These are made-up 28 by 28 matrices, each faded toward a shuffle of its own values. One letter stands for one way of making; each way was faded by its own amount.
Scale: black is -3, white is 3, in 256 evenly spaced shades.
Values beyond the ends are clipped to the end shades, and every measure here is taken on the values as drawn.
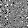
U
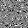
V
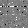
V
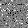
V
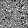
U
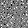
U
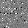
V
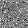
V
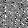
U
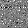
V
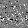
V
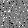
U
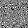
V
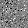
U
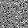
U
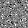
U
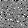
V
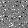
V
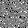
V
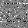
V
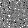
U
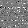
V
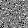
U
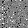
U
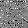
V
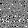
V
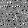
V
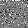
V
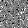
U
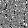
U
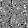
U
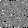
V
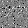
V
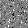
U
